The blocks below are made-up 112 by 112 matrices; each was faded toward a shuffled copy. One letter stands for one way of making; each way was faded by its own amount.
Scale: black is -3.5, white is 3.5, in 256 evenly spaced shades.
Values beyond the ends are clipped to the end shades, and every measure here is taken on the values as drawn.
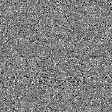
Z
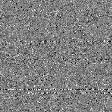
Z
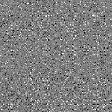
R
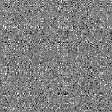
R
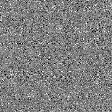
Z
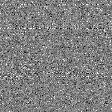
Z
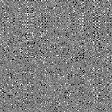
R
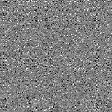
R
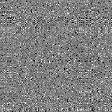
R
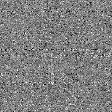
Z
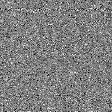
Z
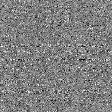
Z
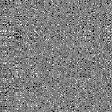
R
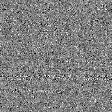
Z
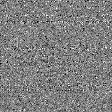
Z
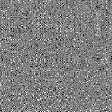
R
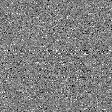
Z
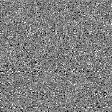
Z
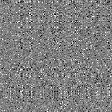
R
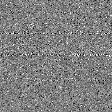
Z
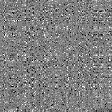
R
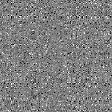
R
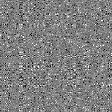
R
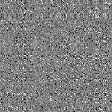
R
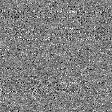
Z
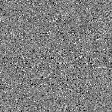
Z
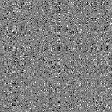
R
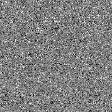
Z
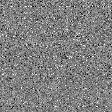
Z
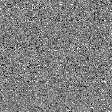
Z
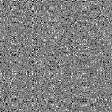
R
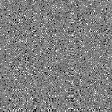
R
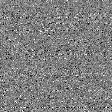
Z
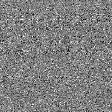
Z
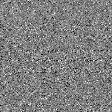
Z
